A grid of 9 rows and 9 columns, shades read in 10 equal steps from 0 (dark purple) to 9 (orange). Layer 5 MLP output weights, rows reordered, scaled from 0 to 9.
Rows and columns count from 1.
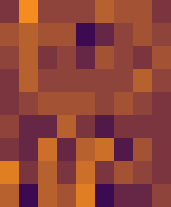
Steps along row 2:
up down same down up up up down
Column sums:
39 38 42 38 39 32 33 37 32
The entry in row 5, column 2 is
4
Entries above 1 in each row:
9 8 9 9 9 8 8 9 7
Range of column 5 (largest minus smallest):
8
